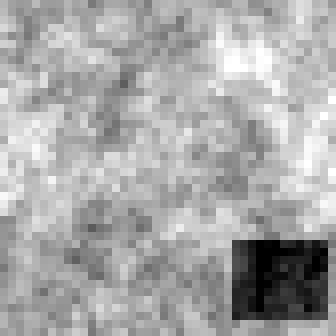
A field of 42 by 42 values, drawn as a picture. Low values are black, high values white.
Roughest part: bottom right. Odd patch: lower, in the bottom right. Grain: blotchy. Histogram: skewed, a long tail of low values.
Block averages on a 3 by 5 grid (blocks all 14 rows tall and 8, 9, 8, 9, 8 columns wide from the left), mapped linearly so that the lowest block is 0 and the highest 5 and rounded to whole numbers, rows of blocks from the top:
43354 | 54435 | 33310
